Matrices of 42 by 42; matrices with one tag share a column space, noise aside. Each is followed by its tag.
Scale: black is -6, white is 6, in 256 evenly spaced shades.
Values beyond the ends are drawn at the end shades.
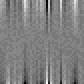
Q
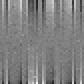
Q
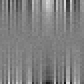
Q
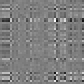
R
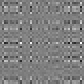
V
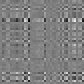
R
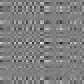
V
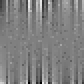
Q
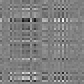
R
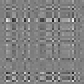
R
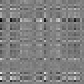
R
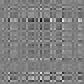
R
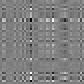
R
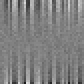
Q
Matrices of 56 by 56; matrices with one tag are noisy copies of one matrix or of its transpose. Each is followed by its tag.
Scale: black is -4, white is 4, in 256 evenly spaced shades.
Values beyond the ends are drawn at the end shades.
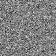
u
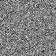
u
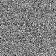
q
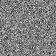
u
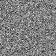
u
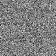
q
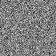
u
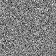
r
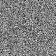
q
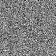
q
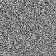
r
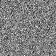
u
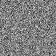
u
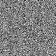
q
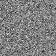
u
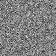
u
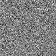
r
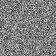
u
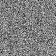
q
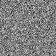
u
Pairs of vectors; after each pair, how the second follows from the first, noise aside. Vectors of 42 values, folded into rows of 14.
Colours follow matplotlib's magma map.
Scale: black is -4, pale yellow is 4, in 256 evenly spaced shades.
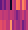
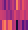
reversed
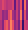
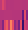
partly zeroed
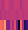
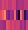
wrapped around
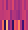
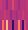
partly zeroed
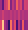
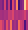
reversed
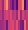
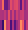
reversed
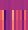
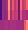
wrapped around
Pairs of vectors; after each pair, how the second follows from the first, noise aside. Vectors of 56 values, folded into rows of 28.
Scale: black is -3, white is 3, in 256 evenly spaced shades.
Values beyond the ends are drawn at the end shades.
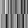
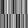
shuffled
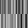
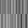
shrunk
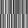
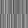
shrunk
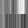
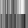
copied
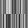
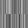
shrunk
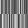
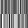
copied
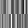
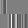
partly zeroed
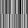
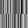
shuffled
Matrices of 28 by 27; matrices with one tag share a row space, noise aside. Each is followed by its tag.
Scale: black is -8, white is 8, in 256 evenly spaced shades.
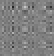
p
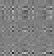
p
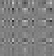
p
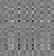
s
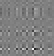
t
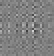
t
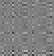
p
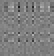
s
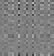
s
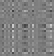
p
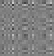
p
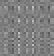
s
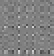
s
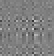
t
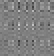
s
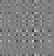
t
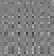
s
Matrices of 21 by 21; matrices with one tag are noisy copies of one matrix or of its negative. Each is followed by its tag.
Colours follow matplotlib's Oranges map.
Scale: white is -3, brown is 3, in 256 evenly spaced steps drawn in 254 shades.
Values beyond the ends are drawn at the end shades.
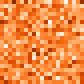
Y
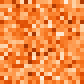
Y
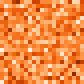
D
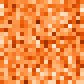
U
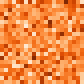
Y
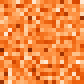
D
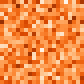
Y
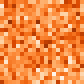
U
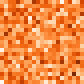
D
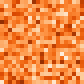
D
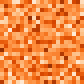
D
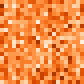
U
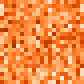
U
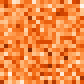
D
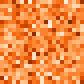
Y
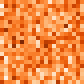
U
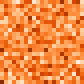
D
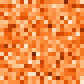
Y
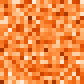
D
